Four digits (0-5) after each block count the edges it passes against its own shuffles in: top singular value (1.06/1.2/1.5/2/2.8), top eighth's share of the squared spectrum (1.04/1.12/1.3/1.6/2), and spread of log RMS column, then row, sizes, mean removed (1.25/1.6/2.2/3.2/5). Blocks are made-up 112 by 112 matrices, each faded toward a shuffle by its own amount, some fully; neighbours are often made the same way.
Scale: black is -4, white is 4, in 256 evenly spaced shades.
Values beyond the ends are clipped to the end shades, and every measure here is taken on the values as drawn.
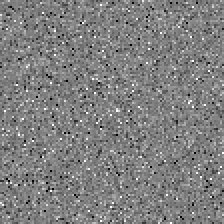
0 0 0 0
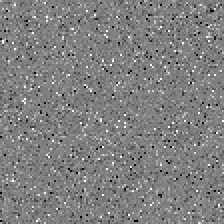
1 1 0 0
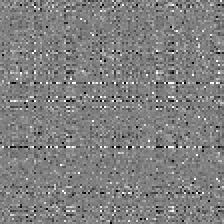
5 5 3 3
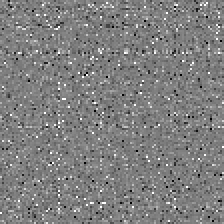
3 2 0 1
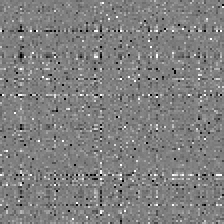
4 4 2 3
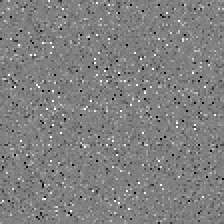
2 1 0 0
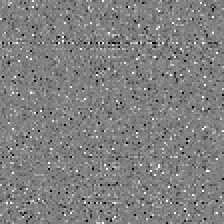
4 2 1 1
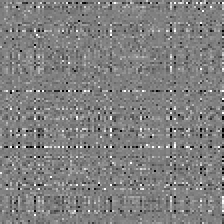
5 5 3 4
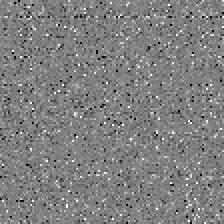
3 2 1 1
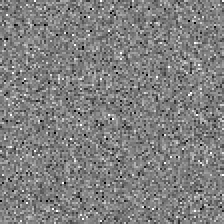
0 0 0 0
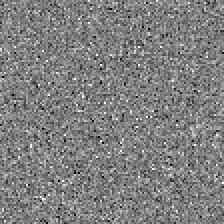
0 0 0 0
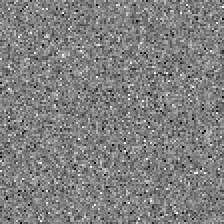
0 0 0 0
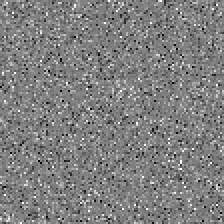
0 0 0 0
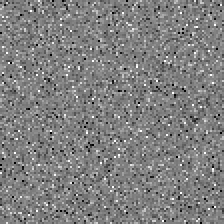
2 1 0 0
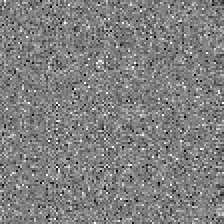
4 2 1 1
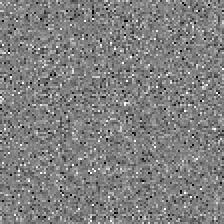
3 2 0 1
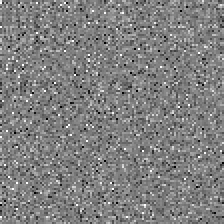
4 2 0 1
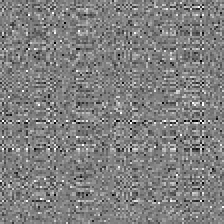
5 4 3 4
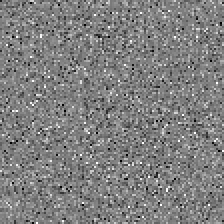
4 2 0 1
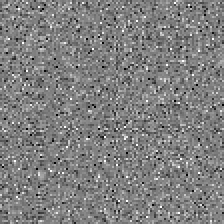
4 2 1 1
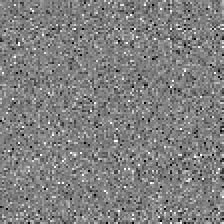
4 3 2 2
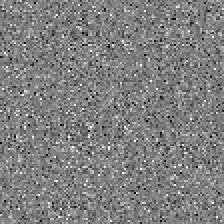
4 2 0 1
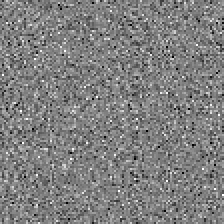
4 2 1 1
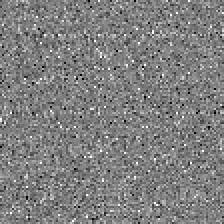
4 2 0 1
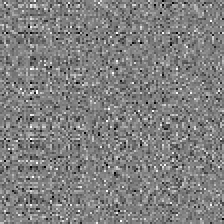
5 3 2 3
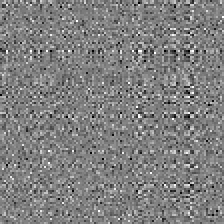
5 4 3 3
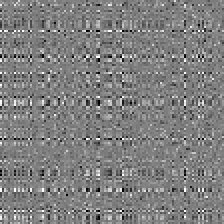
5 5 4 4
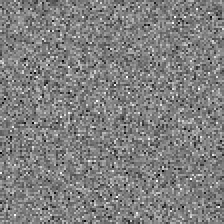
1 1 0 0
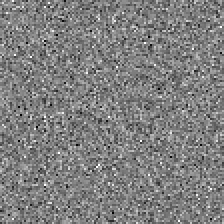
3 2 1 0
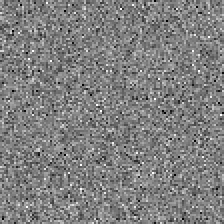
3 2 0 1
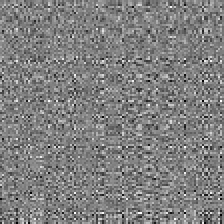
5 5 4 4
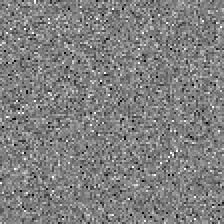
1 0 0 0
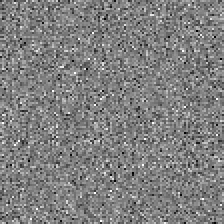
4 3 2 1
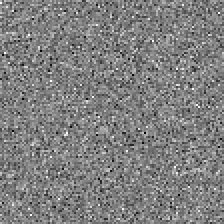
2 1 0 0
